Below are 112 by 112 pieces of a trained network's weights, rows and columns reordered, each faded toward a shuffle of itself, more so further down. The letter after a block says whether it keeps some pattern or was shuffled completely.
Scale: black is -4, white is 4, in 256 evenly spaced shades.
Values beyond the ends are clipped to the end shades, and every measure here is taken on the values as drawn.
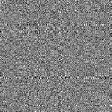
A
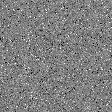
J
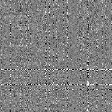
A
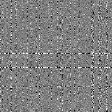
A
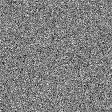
J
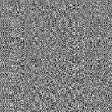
A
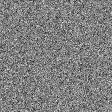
J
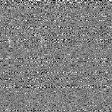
A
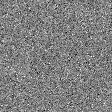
J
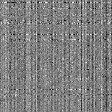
A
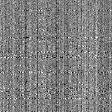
A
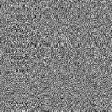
A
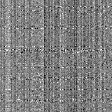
A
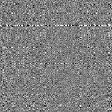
A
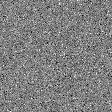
J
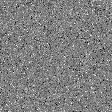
J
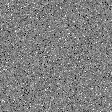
J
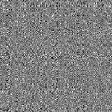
A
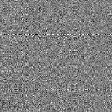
A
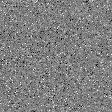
J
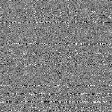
A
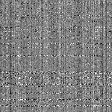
A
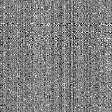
A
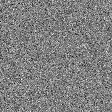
J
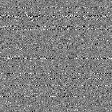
A
